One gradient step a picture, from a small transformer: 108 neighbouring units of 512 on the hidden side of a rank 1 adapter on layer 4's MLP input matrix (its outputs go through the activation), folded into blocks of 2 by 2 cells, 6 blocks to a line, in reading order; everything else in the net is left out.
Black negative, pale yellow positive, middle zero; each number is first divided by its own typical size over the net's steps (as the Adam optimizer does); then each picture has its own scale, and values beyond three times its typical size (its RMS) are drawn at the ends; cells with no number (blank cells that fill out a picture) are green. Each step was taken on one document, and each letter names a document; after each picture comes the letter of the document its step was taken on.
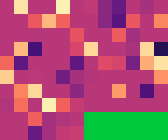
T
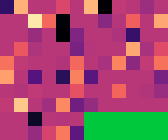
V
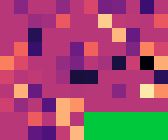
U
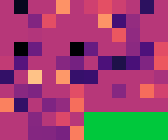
U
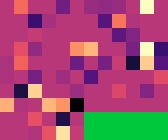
T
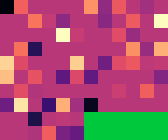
V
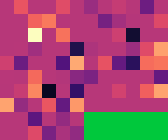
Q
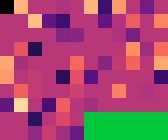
V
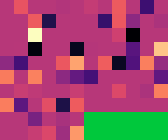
Q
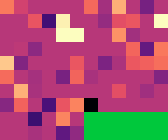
V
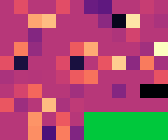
T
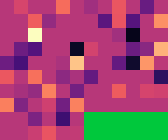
Q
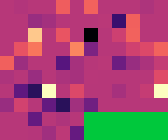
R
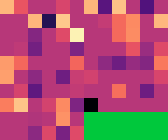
V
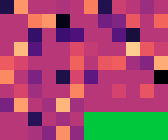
V
